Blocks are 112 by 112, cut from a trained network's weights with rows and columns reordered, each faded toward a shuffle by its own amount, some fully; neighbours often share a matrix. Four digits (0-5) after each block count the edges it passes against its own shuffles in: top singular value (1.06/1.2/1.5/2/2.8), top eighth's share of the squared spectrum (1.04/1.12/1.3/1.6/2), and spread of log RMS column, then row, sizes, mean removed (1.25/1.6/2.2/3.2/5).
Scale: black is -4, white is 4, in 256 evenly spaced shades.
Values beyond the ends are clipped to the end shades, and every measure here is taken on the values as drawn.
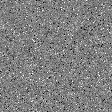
0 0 0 0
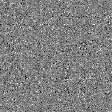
3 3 1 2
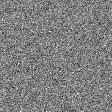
0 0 0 0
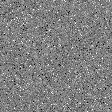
0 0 0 0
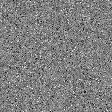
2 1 0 0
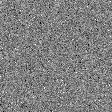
2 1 0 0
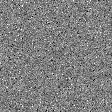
0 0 0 0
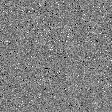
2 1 0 1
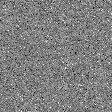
0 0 0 0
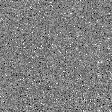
2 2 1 1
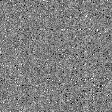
2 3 1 2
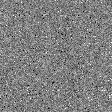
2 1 0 1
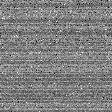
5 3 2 2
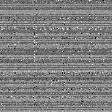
5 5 2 2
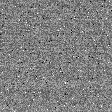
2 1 0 0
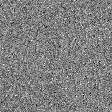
2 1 0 0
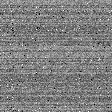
4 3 1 1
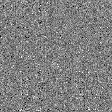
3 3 1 2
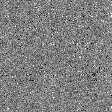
2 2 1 2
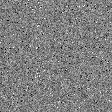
1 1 0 1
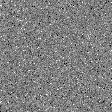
1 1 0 0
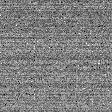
4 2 1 0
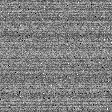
4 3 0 1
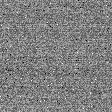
2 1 0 0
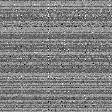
5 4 2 2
